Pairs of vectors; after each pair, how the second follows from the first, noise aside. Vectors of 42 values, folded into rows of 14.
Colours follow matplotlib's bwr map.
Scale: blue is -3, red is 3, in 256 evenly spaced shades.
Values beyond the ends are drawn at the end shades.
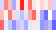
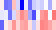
negated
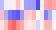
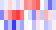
negated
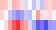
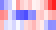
wrapped around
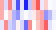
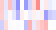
shrunk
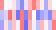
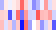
negated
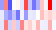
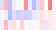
shrunk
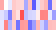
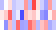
negated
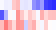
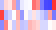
sign-scrambled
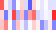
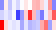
shuffled
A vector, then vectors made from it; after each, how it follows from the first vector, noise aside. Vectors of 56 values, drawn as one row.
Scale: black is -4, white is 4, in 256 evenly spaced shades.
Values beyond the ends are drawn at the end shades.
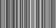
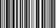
scaled up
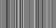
partly zeroed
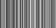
copied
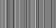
partly zeroed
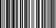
scaled up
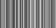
copied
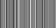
partly zeroed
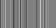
partly zeroed
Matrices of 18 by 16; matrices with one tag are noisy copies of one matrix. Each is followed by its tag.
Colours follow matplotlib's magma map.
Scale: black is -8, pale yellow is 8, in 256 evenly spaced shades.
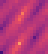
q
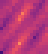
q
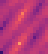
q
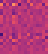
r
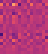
r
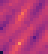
q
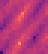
q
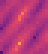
q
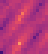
q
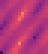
q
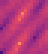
q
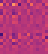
r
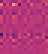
r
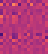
r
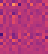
r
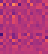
r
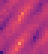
q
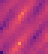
q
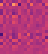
r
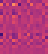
r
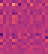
r
